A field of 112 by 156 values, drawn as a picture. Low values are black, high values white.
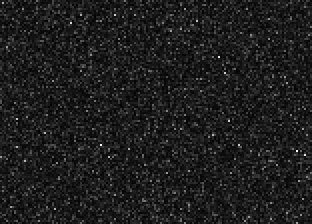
Average level on the scale: 10%. Histogram: skewed, a long tail of high values. Slope: none. Odd rows or columns: none. Grain: fine. Mirror symmetry: none.
